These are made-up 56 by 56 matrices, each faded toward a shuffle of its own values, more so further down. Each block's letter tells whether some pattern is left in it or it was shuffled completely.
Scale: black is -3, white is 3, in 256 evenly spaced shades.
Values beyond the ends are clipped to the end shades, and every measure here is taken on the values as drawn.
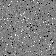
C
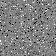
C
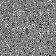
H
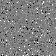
H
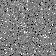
C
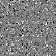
H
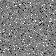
C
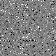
H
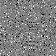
H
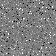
C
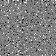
H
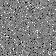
C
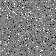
C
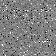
H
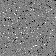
C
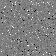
C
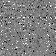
H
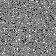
H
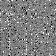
H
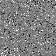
C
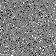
C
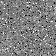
C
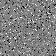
C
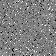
C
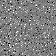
H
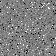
C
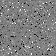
C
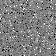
C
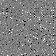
H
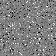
H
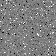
C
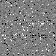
H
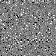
H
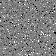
C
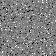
C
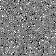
H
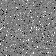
C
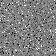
C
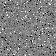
C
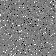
C
